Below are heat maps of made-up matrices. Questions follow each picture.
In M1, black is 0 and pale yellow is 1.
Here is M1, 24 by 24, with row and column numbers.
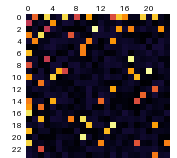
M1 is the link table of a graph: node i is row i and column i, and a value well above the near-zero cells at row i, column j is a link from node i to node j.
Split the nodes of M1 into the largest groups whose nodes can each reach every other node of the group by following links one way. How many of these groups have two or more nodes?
1
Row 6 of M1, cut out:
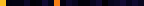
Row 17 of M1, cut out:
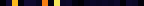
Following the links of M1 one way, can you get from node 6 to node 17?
yes
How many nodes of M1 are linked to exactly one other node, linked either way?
8
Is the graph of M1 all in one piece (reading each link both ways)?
yes
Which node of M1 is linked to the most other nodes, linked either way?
node 0
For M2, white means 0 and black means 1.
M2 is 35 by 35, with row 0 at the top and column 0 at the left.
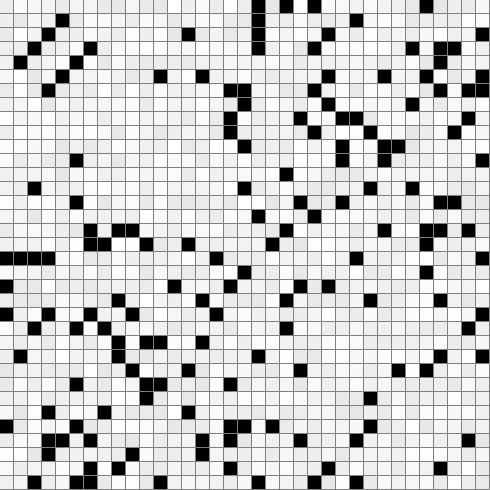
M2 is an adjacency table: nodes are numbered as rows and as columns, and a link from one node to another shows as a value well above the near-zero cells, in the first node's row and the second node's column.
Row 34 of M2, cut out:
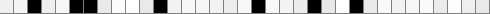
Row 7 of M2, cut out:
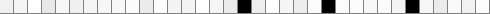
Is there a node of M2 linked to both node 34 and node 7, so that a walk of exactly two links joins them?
no
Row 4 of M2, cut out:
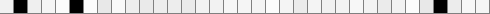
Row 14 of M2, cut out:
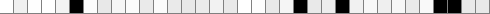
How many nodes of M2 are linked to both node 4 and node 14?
2
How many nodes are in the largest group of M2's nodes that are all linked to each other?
4
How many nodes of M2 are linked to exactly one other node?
1
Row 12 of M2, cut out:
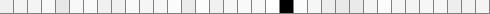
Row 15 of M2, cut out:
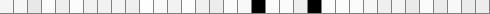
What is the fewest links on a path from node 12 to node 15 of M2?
4
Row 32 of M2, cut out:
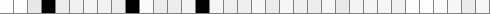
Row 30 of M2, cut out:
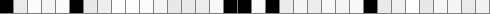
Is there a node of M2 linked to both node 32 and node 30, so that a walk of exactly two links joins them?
no
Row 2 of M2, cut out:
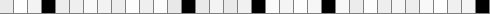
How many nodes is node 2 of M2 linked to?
5
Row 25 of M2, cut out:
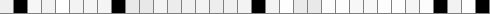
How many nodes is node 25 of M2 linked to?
5
